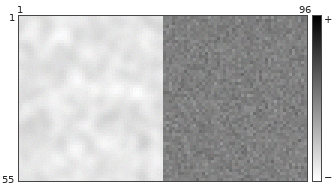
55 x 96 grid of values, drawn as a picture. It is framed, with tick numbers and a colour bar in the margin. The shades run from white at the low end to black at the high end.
It is made of 1 by 2 panels. Panel 1,1: very low, blotchy, faint in contrast. Panel 1,2: middling, fine-grained, faint in contrast.
